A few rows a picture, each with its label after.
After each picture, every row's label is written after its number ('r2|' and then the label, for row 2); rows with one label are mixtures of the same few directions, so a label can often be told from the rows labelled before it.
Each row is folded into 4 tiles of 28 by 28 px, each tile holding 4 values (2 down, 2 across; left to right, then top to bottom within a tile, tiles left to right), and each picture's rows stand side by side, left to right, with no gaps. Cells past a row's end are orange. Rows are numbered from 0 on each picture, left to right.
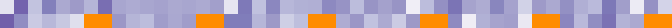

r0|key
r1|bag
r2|key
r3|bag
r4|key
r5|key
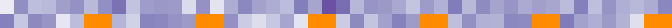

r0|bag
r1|key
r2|key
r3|bag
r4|bag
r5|key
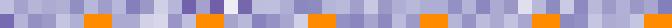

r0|bag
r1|key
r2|bag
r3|key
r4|bag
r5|key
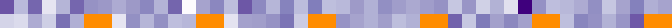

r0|key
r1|bag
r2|bag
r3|key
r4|bag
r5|key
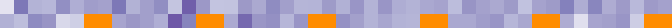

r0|bag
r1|bag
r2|key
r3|key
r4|bag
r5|key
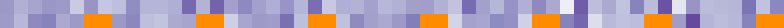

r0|key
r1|key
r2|bag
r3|key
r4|bag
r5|key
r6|key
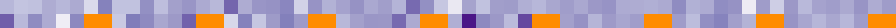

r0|bag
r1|key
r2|bag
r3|bag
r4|key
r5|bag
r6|key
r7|bag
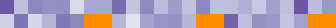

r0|bag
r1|key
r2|bag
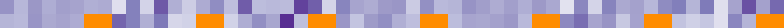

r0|key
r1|key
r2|bag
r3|key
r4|bag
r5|key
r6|key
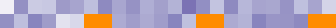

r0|bag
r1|bag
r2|key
